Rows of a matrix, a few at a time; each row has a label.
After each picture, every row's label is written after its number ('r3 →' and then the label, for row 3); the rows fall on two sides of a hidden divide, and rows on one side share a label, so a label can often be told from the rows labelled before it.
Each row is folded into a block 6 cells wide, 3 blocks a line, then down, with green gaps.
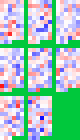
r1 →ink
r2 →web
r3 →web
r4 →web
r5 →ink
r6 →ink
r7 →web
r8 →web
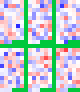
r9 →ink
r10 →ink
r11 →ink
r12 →ink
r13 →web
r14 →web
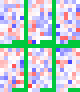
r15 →ink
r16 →ink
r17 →web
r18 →web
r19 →web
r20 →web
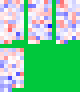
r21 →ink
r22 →ink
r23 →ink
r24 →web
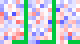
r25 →ink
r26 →web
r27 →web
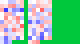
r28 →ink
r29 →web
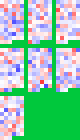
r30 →web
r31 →ink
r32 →ink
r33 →web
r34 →ink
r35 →web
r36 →ink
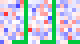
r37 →web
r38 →ink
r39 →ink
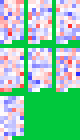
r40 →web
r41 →ink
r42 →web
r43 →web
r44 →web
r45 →ink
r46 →web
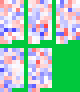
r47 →web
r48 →web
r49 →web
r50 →web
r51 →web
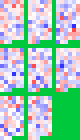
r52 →ink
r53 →web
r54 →web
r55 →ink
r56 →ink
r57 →ink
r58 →web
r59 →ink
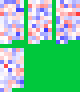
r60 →ink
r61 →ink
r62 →web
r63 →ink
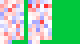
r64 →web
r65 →web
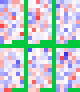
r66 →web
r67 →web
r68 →ink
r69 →web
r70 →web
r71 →web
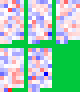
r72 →ink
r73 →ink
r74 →web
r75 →ink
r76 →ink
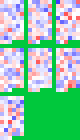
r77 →ink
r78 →ink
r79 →web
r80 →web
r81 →web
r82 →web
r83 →ink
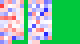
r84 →web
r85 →ink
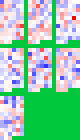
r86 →web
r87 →ink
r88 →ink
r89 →web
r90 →ink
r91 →web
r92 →web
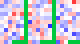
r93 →ink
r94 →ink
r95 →web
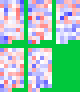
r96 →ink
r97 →web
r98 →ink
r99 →web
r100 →ink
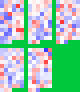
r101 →web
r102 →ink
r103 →ink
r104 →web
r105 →ink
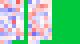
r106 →ink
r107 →ink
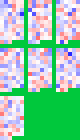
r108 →ink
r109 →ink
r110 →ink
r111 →web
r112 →ink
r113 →web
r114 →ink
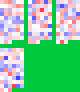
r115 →web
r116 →web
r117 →web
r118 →ink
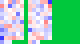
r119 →web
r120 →ink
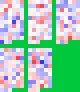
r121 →web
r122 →ink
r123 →ink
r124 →web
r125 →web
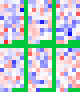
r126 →web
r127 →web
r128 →web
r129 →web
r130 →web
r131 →web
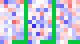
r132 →ink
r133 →web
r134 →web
